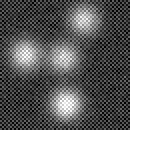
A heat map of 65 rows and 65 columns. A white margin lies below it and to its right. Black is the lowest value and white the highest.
The ninth with the highest average is the bottom middle. No row or column stands out. There is no overall slope. On average the colour sits 30% of the way up the scale. Four bumps rise from the field.
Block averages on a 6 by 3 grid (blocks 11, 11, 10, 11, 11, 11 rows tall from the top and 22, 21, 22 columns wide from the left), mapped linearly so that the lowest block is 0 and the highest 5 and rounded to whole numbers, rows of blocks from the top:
021 | 121 | 550 | 120 | 050 | 030
